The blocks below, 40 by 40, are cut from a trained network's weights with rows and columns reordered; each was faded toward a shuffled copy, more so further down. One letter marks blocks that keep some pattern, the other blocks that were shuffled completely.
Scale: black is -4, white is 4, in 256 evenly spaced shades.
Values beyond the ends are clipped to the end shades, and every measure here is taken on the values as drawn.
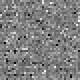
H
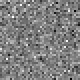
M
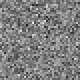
H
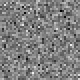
H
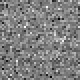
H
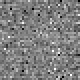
H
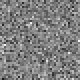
H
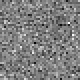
M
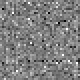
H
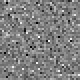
M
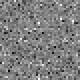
M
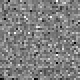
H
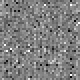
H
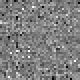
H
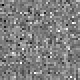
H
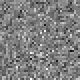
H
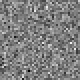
H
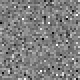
M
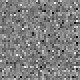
H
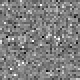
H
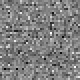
H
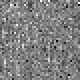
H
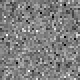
M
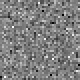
M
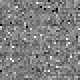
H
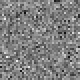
M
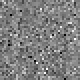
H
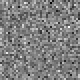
H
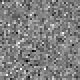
M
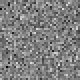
M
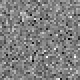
M
